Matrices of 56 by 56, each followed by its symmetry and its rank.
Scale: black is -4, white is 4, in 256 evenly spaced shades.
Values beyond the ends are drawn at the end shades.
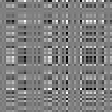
neither, rank one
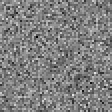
symmetric, full rank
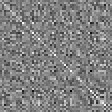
symmetric, rank five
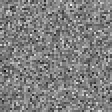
antisymmetric, full rank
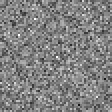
symmetric, full rank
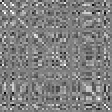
symmetric, rank five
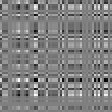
neither, rank one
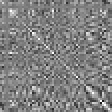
symmetric, rank five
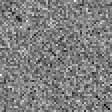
symmetric, full rank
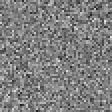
antisymmetric, full rank
